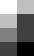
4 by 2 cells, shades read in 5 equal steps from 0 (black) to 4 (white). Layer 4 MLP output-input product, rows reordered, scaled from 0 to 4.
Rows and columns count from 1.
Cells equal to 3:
2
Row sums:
7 4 3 1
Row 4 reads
1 0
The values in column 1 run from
1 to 4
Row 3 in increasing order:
1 2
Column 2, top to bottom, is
3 1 1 0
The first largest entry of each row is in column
1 1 1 1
